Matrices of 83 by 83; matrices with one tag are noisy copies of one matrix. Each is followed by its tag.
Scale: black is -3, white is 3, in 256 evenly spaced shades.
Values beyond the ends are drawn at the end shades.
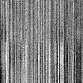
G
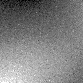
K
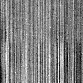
G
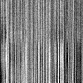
G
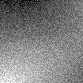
K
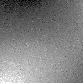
K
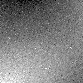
K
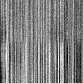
G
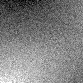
K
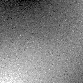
K
